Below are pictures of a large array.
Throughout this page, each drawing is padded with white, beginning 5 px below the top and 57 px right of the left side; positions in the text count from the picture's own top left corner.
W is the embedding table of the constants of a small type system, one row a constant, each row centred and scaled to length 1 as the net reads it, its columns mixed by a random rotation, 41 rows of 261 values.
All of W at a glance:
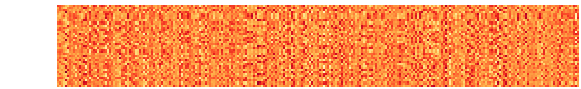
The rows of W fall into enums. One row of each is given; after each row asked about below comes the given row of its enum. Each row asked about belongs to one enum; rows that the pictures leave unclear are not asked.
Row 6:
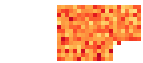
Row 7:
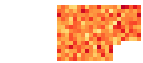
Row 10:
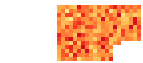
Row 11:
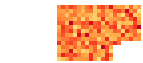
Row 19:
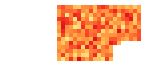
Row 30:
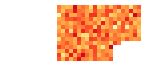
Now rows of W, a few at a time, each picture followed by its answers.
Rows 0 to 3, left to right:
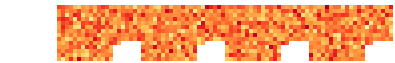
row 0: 19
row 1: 7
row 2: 11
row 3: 30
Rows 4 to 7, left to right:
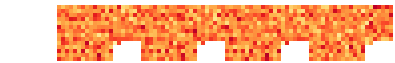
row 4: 6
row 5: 6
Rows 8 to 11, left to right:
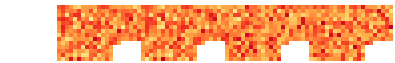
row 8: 19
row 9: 19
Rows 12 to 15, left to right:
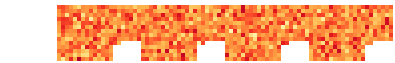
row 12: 19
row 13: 6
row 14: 30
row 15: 10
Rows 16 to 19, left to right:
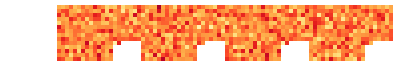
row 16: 6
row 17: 30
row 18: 6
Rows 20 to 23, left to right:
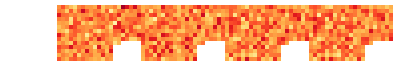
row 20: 7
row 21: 10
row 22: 19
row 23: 19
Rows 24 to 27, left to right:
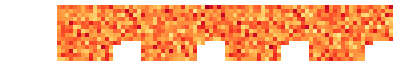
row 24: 11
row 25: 7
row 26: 11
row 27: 30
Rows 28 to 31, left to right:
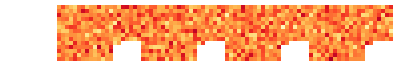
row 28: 7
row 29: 6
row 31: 30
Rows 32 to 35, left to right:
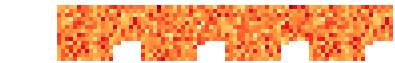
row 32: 10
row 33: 30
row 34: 7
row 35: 10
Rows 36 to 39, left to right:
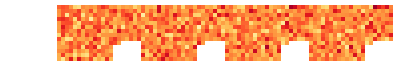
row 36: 19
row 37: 30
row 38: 7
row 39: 7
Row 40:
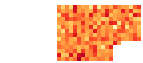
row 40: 30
